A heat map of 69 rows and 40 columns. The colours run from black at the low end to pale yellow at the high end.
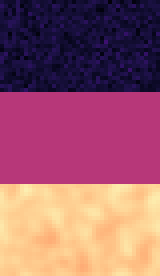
It is made of 3 by 1 panels. Panel 1,1: very low, fine-grained, faint in contrast. Panel 2,1: middling, flat. Panel 3,1: very high, blotchy, faint in contrast.
